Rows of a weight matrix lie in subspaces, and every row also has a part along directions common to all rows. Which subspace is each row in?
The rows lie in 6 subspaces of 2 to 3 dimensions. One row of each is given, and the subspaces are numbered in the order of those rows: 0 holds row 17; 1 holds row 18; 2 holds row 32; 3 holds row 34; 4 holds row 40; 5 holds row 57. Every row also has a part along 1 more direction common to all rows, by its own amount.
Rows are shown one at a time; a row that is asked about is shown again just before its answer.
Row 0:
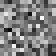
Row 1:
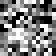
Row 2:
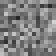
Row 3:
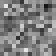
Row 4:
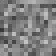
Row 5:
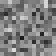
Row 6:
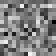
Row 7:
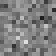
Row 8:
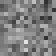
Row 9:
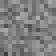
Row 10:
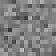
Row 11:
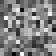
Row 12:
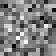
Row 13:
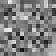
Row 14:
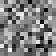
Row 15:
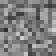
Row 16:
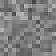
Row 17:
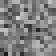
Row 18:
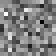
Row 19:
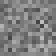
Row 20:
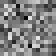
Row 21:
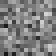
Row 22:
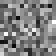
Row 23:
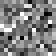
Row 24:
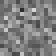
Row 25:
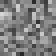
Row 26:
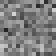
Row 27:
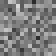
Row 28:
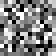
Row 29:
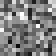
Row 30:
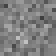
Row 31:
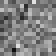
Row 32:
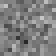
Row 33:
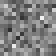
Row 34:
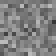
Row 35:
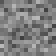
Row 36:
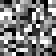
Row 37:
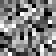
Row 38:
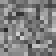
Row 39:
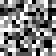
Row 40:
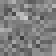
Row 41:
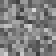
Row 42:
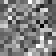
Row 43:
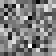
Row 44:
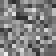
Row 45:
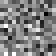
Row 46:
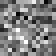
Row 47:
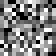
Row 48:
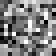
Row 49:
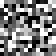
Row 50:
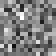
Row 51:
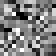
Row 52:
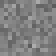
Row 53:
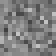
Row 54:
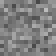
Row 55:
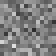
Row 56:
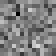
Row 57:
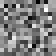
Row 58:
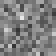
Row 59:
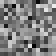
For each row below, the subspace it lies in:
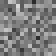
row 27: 4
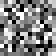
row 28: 1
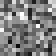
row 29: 4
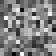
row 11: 0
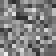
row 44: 0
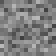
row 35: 5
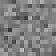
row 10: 3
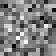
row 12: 2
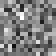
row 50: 1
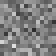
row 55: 3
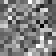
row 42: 1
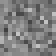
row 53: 3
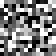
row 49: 5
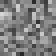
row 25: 4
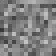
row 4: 3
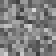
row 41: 0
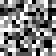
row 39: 4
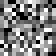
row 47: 1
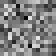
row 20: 5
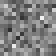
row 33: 2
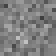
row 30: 2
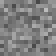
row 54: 5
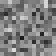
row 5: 4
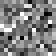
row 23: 0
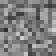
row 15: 3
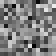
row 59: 5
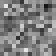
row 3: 2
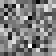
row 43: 5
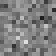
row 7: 2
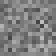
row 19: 1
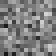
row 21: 0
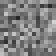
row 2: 3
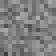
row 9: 0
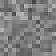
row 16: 4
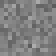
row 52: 5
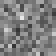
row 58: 1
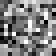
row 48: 3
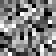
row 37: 0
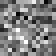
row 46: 2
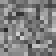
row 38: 3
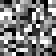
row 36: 4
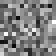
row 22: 3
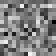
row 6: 3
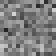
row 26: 5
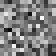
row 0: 4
